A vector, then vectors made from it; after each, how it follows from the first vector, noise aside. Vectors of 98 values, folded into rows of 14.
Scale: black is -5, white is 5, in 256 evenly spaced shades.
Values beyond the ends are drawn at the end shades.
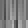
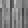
reversed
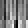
scaled up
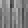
reversed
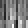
scaled up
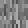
sign-scrambled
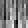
scaled up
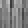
reversed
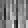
scaled up
